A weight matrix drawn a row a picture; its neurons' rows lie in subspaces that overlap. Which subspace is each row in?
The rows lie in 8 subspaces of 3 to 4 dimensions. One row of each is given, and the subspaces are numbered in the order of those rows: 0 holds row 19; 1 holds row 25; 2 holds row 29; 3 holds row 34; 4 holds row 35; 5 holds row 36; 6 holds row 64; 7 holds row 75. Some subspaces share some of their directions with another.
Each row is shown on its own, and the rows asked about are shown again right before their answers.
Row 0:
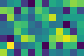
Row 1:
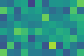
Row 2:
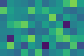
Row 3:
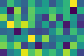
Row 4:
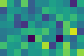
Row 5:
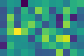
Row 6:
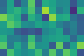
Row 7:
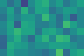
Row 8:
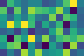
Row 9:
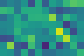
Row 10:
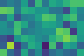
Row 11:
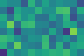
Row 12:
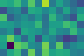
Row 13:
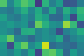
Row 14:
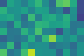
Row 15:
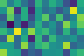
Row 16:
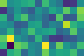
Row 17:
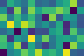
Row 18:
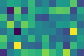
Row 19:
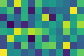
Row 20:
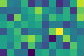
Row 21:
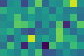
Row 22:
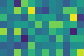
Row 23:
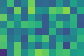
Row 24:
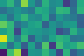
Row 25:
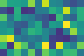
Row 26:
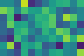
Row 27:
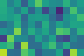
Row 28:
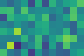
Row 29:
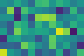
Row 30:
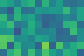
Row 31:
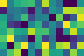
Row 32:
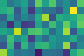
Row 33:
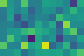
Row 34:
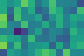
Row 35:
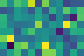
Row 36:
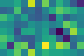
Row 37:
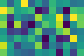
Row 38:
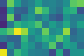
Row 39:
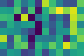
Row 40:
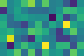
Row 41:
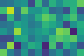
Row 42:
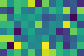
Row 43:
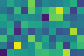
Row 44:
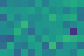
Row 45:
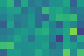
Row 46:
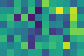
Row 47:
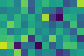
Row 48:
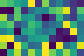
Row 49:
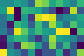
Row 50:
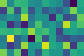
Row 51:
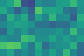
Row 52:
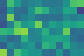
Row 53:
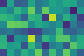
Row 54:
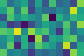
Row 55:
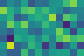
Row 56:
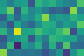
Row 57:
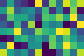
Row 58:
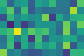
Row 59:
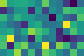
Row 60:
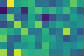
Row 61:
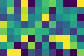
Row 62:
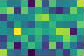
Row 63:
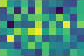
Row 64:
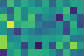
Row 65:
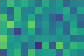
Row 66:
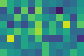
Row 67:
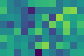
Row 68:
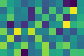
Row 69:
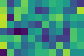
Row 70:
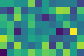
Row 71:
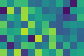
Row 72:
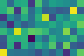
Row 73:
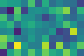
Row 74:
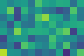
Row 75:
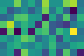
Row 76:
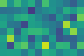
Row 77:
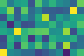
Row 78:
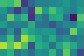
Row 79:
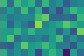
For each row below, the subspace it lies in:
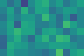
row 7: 3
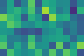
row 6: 0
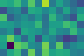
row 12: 2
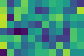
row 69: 3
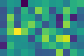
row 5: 3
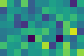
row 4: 4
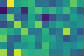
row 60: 3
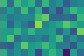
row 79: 4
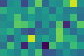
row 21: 4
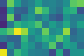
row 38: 3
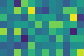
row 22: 7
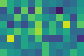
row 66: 5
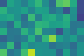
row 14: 5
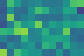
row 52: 3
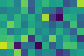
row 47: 6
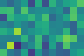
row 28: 2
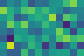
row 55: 4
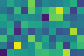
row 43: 6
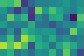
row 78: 7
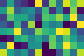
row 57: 4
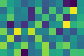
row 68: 7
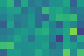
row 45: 4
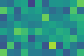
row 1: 0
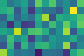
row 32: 1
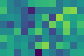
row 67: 1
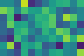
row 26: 4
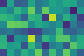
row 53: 0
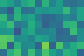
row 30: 6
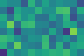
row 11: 3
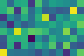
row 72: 0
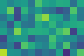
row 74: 2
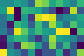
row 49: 2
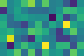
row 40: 7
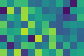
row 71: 1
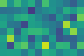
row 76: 7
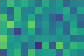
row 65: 6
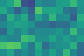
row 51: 7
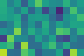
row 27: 6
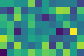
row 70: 2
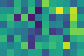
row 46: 5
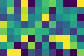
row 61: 6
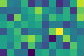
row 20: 5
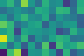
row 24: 6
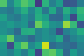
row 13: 4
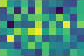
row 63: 5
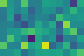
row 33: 4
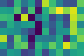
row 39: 5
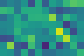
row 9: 5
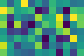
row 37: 3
